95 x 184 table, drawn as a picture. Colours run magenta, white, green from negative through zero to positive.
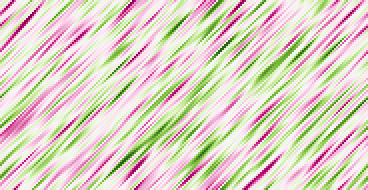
The halves do not mirror each other. No row or column stands out. No overall slope runs across the table. The grain runs diagonally up to the right.
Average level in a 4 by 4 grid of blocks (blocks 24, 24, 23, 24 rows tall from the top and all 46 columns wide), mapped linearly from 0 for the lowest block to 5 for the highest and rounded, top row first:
0331
2354
2434
3233
